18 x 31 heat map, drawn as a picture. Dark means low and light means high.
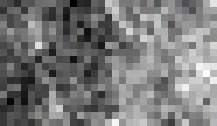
Average level on the scale: 50%. Slope: up to the right. Ninth with the highest average: middle right.
